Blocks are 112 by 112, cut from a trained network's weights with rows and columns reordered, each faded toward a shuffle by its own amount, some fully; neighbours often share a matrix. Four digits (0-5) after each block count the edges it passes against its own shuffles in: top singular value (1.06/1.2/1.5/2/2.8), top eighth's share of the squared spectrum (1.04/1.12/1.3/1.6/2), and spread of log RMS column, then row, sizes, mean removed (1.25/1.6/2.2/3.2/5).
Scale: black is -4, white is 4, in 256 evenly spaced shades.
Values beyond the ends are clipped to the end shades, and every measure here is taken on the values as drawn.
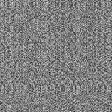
4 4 1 2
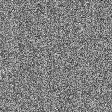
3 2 0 0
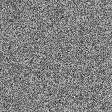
1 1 0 0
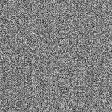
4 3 0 1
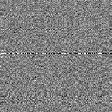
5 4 1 3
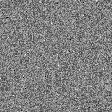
2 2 0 0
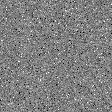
1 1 0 0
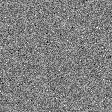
0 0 0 0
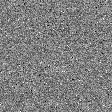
1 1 0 0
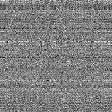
4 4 1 3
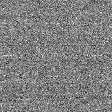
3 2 0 1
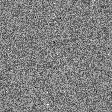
0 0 0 0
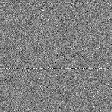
4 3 0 2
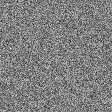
1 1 0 0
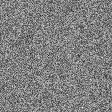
2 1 0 0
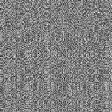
4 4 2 2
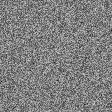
0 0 0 0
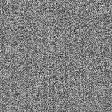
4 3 0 1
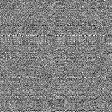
4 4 1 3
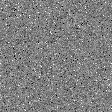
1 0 0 0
